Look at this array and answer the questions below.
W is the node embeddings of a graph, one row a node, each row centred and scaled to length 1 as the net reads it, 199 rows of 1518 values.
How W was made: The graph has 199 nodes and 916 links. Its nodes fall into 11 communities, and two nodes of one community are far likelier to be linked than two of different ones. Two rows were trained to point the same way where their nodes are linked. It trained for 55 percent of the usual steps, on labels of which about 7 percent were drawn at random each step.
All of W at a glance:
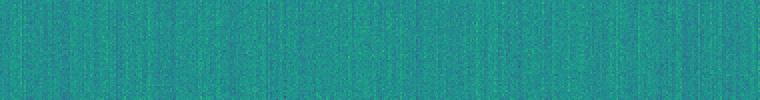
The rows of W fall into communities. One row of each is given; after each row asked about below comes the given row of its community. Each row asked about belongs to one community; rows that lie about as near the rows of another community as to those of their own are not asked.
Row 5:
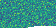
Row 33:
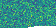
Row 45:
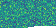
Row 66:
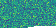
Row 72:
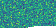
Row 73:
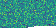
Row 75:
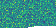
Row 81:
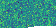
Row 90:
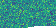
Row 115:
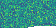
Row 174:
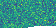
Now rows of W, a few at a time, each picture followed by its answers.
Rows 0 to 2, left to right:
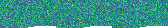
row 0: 115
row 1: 5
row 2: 174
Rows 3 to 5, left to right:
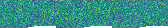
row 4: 115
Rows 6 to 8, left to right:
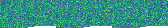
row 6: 45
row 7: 33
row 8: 81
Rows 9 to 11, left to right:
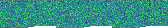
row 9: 45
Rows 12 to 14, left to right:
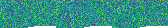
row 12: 66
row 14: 73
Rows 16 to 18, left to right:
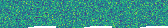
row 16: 81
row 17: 33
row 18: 75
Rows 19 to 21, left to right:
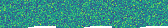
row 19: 33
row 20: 45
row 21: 5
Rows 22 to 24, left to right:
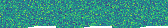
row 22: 90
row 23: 72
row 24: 90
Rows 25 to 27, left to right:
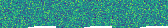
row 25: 81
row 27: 174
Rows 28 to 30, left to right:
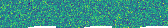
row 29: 45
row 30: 66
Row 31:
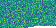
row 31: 115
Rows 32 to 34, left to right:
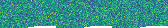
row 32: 81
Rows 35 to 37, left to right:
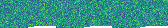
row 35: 174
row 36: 72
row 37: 33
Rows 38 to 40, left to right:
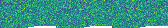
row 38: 73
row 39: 72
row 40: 72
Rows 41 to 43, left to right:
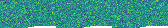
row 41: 75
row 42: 5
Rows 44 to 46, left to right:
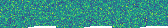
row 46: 45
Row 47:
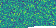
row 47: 45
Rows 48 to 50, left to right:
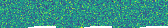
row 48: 72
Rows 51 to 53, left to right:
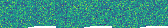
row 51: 73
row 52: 174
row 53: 75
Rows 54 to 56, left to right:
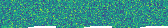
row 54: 75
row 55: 73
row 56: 174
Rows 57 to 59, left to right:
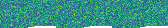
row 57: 115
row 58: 90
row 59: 72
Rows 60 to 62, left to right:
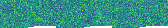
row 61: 73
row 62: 33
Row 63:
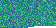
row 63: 45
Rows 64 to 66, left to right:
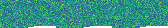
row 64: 174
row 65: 75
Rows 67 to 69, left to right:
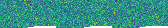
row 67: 33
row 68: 174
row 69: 5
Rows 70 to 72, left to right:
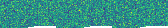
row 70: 90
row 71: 73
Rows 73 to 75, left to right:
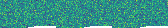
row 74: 75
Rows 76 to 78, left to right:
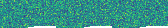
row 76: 66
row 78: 45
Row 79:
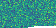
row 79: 90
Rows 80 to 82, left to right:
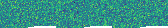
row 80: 5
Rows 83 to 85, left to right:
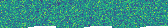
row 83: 75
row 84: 45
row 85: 75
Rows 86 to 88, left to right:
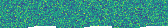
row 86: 115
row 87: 33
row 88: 81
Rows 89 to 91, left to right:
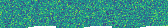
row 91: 81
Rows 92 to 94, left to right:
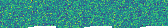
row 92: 73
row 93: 75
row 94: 81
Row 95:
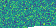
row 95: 90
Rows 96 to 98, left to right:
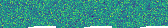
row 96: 115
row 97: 115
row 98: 73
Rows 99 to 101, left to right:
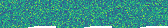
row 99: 75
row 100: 72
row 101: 75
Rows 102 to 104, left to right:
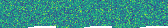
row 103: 75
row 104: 45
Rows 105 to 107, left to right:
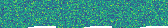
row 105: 75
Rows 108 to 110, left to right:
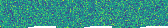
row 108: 174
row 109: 73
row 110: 115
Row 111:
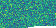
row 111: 72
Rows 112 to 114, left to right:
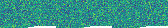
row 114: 66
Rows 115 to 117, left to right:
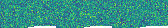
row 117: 73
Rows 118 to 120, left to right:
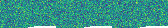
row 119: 75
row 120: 33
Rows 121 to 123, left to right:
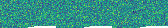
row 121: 81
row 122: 174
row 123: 72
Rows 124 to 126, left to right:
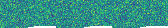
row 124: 72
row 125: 72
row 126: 73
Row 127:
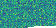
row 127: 66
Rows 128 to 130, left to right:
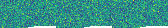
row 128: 90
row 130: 73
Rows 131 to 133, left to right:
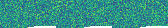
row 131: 45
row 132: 90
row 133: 45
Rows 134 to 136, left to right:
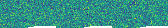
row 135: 72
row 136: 73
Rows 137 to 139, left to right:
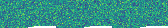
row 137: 72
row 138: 90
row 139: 73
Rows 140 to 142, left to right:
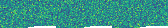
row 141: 66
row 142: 33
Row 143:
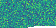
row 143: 66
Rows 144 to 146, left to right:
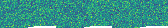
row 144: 72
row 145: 66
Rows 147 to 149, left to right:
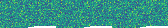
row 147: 75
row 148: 5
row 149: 5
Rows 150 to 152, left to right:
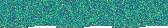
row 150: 115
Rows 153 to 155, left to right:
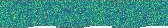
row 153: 81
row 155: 73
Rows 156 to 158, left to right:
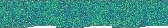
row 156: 66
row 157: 45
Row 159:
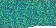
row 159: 115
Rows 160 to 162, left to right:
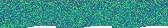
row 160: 5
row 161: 45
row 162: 75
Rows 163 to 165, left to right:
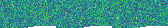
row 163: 174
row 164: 90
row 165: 66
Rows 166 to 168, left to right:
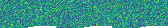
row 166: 72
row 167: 33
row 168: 81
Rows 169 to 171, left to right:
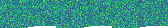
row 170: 5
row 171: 75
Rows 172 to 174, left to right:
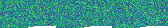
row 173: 33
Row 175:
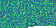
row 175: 75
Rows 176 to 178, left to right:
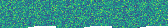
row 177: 90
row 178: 45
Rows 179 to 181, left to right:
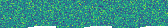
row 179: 45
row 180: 72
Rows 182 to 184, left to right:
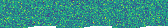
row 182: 90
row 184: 115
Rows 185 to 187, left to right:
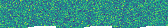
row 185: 5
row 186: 73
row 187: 45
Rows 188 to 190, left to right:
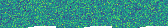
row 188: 5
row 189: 33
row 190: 66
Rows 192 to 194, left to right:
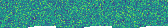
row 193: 174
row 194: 45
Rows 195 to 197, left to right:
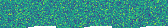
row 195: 115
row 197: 115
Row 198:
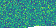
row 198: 72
